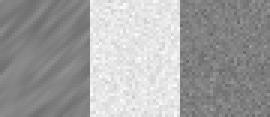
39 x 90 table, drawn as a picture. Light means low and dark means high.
It is made of 1 by 3 panels. Panel 1,1: middling, slanting up to the right, faint in contrast. Panel 1,2: very low, fine-grained, faint in contrast. Panel 1,3: middling, fine-grained, faint in contrast.
